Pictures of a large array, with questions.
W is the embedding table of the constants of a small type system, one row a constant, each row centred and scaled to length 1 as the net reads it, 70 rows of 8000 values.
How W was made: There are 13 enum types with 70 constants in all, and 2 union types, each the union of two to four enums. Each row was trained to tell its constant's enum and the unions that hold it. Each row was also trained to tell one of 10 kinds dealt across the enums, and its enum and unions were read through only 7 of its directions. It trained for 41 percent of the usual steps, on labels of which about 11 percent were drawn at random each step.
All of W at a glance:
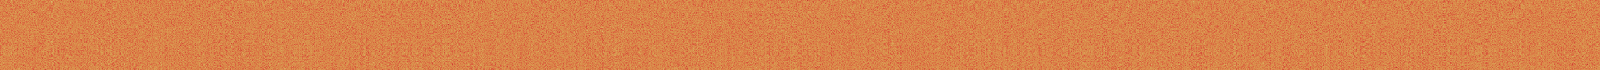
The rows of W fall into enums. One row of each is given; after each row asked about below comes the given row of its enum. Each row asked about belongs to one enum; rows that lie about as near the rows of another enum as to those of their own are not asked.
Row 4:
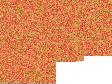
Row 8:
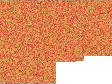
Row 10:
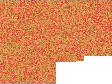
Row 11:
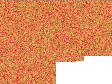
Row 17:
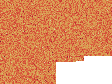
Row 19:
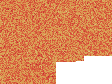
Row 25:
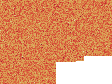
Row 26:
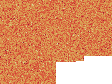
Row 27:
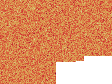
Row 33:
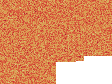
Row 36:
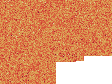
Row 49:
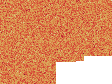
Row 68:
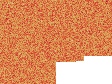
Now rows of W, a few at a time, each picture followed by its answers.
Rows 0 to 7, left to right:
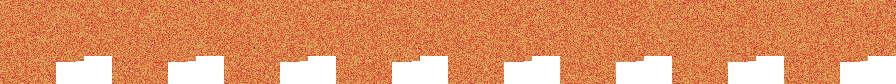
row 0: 49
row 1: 17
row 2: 17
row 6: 8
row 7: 49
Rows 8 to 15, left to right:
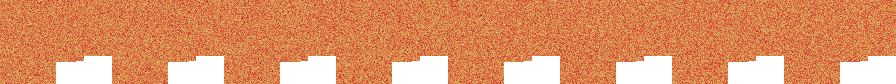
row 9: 26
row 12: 33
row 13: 17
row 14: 19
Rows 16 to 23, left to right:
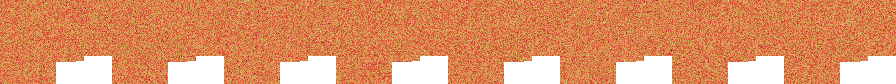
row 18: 27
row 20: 68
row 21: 27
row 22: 68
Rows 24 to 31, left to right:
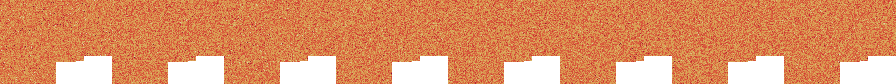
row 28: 36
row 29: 4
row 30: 27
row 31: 4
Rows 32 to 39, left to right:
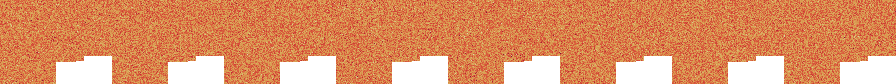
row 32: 4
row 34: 49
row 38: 11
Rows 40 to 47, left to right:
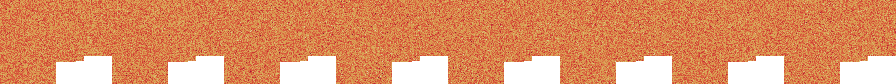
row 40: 25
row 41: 17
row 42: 17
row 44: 4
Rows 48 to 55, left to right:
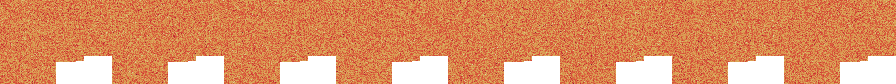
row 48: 33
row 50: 33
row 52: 25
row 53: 25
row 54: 33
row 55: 49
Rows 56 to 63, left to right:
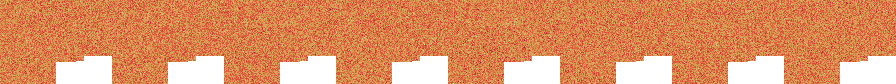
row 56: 8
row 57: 68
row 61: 8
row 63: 25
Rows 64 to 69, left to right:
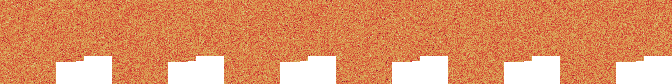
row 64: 68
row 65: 25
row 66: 49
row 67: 11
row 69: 33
